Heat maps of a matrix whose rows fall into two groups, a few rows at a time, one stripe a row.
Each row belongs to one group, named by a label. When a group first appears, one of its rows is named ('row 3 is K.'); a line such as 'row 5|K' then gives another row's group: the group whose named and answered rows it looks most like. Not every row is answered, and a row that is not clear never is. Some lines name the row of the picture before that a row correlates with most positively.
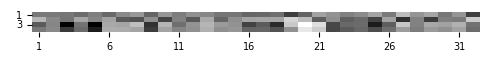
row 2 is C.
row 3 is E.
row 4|E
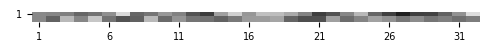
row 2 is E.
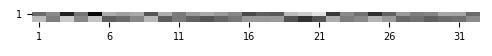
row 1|E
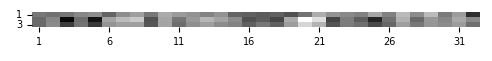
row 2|E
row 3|E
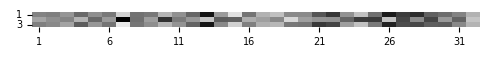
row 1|C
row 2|C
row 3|C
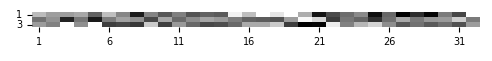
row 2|E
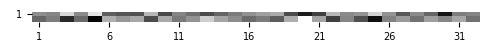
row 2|E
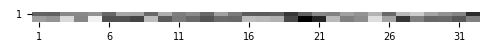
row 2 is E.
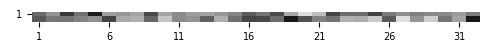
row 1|E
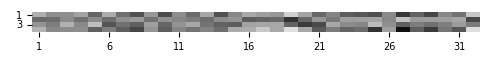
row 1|C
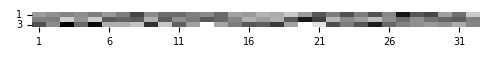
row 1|C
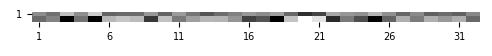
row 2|E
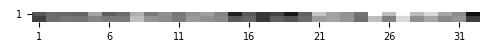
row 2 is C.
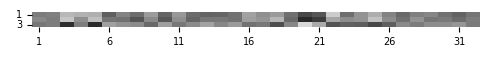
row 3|E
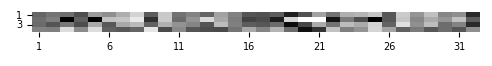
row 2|E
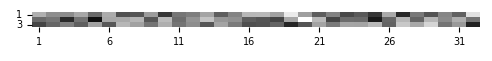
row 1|C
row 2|E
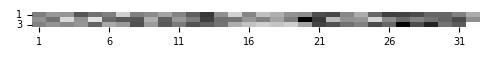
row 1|C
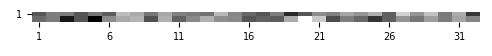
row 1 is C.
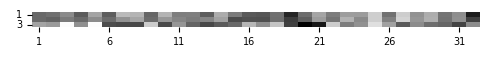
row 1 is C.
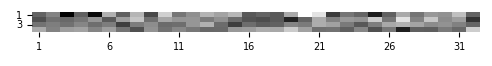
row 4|C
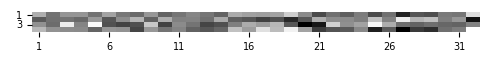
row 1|C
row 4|C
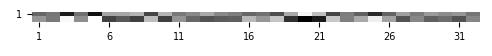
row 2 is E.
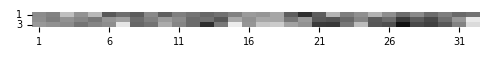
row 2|C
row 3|C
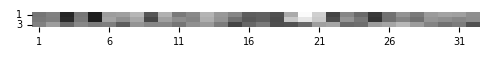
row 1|E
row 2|E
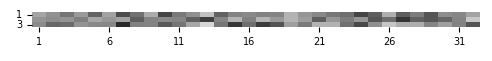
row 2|C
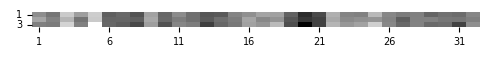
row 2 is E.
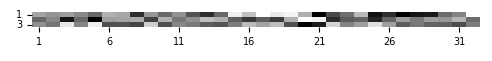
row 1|C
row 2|E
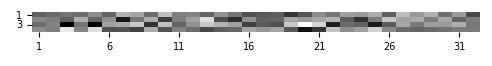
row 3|E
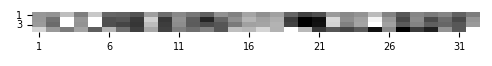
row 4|C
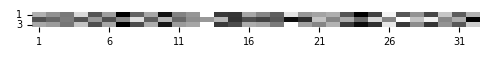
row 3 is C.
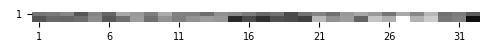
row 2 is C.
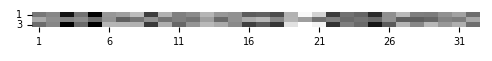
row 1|E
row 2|C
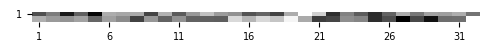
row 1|E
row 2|C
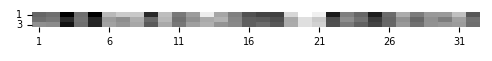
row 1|E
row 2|E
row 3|E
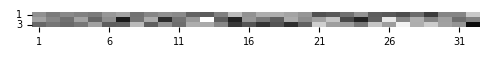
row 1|C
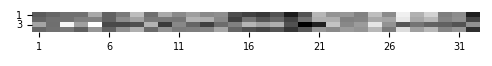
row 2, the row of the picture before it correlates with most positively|3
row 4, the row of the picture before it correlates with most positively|3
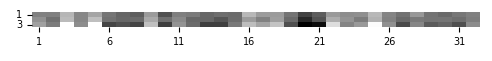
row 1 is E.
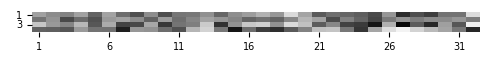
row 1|C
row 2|E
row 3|C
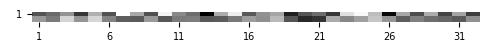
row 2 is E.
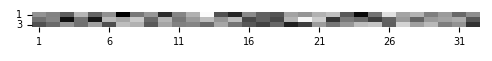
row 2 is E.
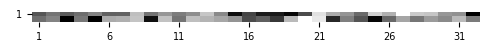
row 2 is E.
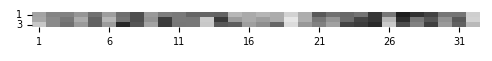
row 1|C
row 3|C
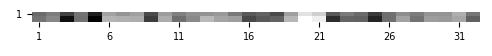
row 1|E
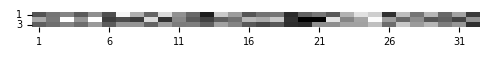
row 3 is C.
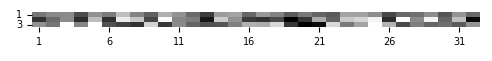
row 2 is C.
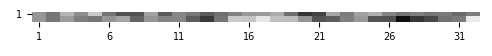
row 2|C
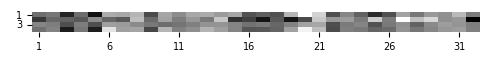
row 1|E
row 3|E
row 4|E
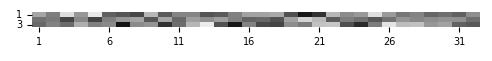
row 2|E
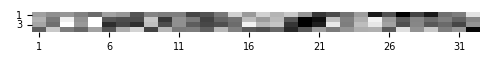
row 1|C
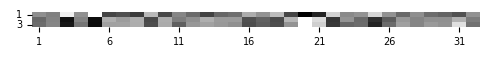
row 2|E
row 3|E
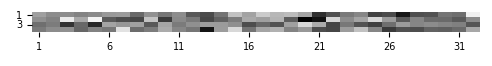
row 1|C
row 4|C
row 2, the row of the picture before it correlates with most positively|1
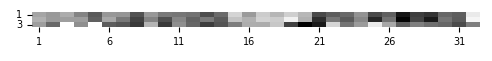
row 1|C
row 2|C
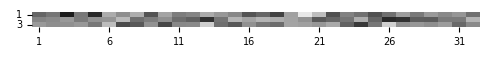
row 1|E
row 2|C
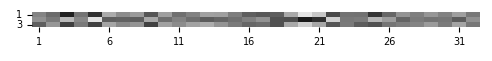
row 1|E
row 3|E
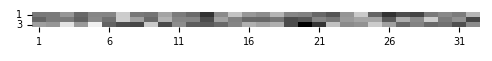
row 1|C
